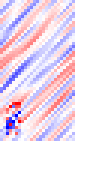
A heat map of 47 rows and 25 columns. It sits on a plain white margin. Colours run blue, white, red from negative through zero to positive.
Odd patch: rougher, in the bottom left. Slope: none. Average level on the scale: 50%. Roughest part: bottom left. Grain: diagonal, up to the right.
